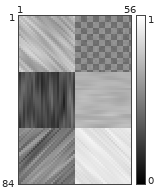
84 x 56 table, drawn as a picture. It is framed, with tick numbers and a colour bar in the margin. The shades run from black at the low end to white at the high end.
The table splits into 3 rows of 2 panels. Panel 1,1: high, slanting down to the right. Panel 1,2: middling, checkered. Panel 2,1: low, streaked downward. Panel 2,2: high, streaked across, faint in contrast. Panel 3,1: middling, slanting up to the right. Panel 3,2: very high, slanting down to the right, faint in contrast.
